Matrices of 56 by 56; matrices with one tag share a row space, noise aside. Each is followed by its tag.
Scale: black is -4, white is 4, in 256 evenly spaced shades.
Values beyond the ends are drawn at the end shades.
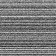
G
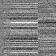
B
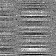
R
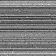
G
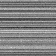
G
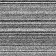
G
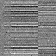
B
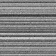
G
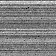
G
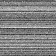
G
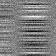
R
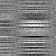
R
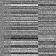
B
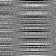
R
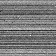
G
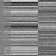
B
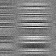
R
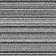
G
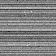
G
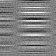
R
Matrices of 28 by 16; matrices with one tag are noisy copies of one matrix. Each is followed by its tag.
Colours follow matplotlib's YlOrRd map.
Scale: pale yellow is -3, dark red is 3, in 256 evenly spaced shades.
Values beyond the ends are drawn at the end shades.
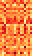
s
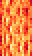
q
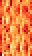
q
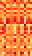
s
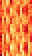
q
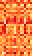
s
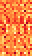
s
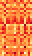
s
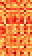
s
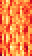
q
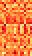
s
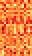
s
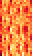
q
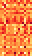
s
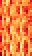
q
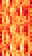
q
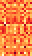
s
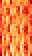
q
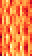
q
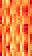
q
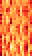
q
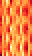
q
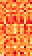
s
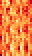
q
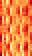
q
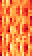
q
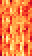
q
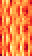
q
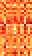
s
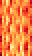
q
